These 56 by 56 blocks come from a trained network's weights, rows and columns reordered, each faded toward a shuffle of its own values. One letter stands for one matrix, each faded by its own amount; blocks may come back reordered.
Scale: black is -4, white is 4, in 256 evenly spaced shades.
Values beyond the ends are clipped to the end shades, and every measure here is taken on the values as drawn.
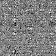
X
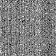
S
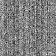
S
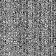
S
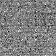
X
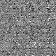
X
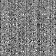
S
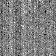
S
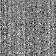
S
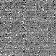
X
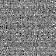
X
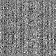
S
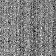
S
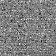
X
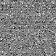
X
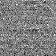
X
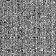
S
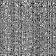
S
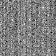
S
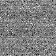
X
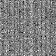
S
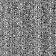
S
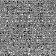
X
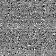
X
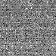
X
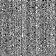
S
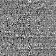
X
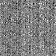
S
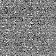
X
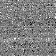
X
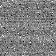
X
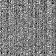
S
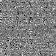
X
